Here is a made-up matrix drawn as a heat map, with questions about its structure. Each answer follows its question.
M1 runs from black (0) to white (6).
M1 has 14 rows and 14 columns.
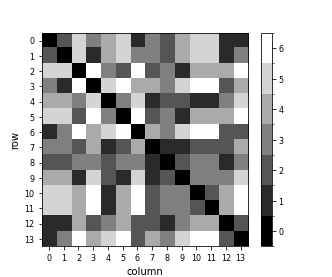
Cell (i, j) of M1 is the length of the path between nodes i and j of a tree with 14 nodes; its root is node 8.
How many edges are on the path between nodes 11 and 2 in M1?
4
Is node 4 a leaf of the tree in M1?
no
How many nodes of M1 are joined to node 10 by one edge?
1
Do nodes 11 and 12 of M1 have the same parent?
no
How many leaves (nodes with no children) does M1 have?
7
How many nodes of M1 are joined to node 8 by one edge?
2
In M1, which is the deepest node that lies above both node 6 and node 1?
12
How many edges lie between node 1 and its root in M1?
2
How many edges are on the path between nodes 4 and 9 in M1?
2
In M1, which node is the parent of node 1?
12
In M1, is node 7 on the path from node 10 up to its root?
yes
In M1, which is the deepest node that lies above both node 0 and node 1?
12
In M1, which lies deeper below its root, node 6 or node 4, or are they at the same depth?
node 6
